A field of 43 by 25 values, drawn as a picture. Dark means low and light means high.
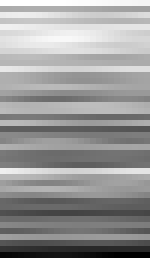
Average level on the scale: 60%. Grain: streaks across. Slope: up to the top.
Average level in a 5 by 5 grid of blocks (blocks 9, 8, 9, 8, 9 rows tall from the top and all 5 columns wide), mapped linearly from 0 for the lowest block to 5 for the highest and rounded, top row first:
55554 / 33333 / 22222 / 22222 / 00000
